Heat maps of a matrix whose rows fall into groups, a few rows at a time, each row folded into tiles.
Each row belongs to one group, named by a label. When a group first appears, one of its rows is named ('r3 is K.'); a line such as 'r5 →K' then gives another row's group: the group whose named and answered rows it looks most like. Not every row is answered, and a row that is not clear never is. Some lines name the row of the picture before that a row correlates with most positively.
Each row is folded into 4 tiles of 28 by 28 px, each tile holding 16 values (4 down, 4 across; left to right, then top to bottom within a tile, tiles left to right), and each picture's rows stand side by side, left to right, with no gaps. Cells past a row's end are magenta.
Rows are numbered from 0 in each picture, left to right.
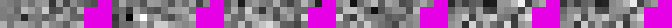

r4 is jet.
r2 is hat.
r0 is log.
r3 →hat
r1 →hat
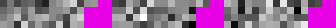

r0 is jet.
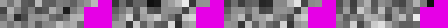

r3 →hat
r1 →jet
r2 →jet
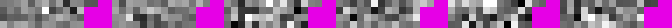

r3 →hat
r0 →log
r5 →hat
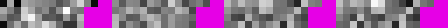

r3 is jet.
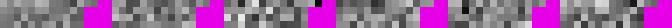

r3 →jet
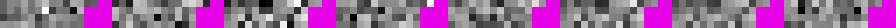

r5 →jet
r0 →log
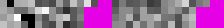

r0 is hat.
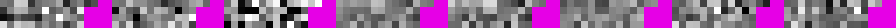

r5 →jet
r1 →hat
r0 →log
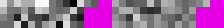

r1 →hat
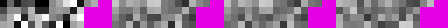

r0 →jet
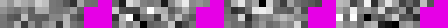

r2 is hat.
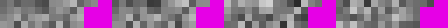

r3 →log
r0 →jet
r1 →jet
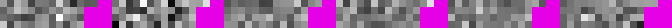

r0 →log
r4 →hat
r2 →jet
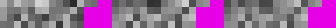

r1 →jet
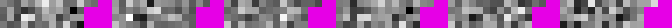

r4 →log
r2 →log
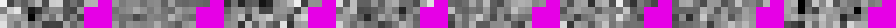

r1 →log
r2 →jet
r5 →log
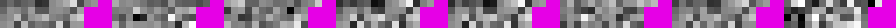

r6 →jet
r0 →jet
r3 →jet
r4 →jet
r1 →log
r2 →hat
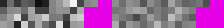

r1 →log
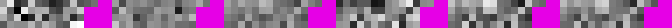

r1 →hat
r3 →jet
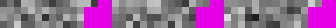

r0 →hat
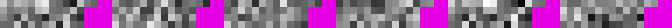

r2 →log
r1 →hat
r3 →jet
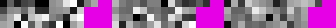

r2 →hat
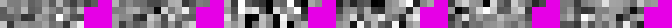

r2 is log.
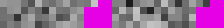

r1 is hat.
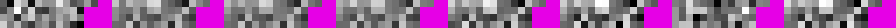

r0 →log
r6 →log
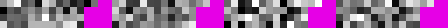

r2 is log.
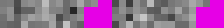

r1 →hat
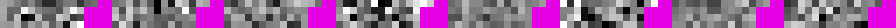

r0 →log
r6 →jet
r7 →log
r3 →hat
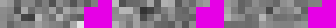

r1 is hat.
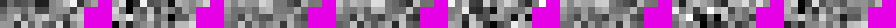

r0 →jet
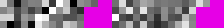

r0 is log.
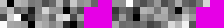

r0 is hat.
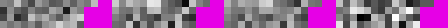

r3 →log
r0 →hat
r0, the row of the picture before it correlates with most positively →1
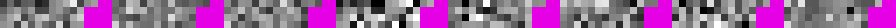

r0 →jet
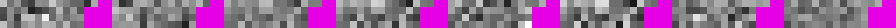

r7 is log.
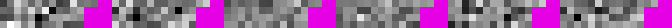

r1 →hat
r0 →log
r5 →hat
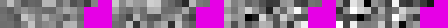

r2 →log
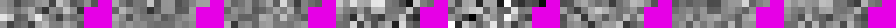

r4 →log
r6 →jet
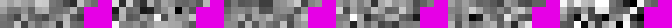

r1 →hat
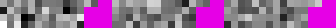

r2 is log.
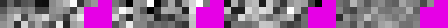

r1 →hat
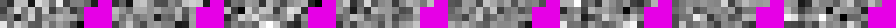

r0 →log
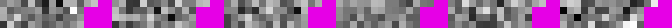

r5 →hat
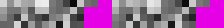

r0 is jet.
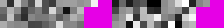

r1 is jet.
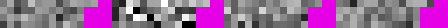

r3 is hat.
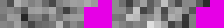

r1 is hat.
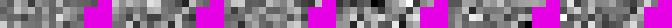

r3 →jet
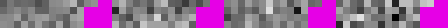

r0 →jet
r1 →hat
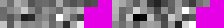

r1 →log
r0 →log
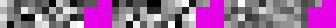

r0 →log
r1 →jet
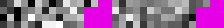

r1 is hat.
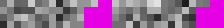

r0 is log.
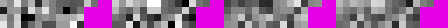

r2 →jet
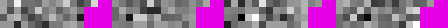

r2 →hat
